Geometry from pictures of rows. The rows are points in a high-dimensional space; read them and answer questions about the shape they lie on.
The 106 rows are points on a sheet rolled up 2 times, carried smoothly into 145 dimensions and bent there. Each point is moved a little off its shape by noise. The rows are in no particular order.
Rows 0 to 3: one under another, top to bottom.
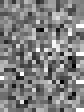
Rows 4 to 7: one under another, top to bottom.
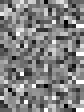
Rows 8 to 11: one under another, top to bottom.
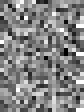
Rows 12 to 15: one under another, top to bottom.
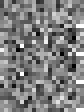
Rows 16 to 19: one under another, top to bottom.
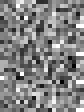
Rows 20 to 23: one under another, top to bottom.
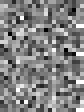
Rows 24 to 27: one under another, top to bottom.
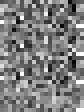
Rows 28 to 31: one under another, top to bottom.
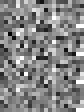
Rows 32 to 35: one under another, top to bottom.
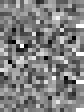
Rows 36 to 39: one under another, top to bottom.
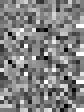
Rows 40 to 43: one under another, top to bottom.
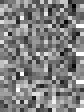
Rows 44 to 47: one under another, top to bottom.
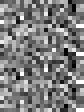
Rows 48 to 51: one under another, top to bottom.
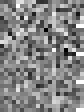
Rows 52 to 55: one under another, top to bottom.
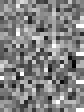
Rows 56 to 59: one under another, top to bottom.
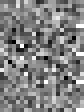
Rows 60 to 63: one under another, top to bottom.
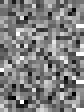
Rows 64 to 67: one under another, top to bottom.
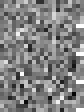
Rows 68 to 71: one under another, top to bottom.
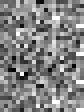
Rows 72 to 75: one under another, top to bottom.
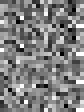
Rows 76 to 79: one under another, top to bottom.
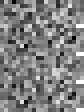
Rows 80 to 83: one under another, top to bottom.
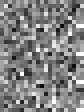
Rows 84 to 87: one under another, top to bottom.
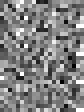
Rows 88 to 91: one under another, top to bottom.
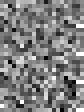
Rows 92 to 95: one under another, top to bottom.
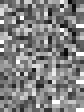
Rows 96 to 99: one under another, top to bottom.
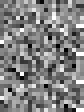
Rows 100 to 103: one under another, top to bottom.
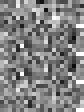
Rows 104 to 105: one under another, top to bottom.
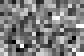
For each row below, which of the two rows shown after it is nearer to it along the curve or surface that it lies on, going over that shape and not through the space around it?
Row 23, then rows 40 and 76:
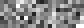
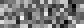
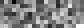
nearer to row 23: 76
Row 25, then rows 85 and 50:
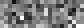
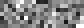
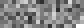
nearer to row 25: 50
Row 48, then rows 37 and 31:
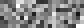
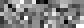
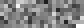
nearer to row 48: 37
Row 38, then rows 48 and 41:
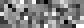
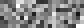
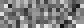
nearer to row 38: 48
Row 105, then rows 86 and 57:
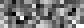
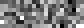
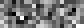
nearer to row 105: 57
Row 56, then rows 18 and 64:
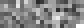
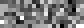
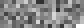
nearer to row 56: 64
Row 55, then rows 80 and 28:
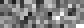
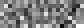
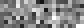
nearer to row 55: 28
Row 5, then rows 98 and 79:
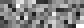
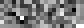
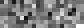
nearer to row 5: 79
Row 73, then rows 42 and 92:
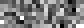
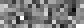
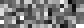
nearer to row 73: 92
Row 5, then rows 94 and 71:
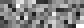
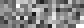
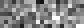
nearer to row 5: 94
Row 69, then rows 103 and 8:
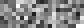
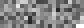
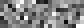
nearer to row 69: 8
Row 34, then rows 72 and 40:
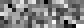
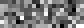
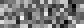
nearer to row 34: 40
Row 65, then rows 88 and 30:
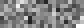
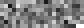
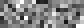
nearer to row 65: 88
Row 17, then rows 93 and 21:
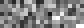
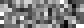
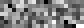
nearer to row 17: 21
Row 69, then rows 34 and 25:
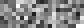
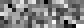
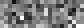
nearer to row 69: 34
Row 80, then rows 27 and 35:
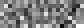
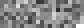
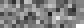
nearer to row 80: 27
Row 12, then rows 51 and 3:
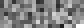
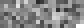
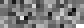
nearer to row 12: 51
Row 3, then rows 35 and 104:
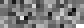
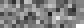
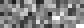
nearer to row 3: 104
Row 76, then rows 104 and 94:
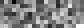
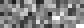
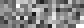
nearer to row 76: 104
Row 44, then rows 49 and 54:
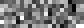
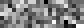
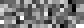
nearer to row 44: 54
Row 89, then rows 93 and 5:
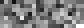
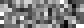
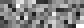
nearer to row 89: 5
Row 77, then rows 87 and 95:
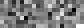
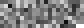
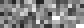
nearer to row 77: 95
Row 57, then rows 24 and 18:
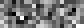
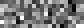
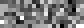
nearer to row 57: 18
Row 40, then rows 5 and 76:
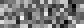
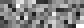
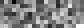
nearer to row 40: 5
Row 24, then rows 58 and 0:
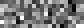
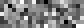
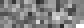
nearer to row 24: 58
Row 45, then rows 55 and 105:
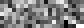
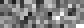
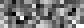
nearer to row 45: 105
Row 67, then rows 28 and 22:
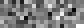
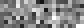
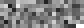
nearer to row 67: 28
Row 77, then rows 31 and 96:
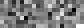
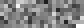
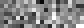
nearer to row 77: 96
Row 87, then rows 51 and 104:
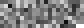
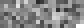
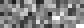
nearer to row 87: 51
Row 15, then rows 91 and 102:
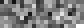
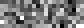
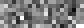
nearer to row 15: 102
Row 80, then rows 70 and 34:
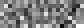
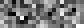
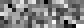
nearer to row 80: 34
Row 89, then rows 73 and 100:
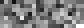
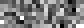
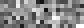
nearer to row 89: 100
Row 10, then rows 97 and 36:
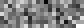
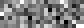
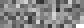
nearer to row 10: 36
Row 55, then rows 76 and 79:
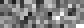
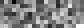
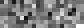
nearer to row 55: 79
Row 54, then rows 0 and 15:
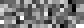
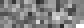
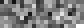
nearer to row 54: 15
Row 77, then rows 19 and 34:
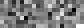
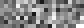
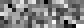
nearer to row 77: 19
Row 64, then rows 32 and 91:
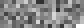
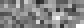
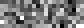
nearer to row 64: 32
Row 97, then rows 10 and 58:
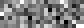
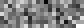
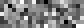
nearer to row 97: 58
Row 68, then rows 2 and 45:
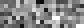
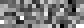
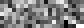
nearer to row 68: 45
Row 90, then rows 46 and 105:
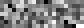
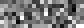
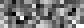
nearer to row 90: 46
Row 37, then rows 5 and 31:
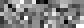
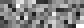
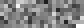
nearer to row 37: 5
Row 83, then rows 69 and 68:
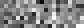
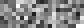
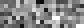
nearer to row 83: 68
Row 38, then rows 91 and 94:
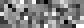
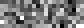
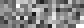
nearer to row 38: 94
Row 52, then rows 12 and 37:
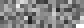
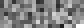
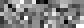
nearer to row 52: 12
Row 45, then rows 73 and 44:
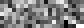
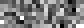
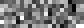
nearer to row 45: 44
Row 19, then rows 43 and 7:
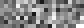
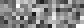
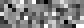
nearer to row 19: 43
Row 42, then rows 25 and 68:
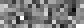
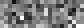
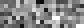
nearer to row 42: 25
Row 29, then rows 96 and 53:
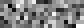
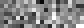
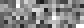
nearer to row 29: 53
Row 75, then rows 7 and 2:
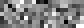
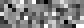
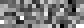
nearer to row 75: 7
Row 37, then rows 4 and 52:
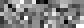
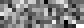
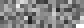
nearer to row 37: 4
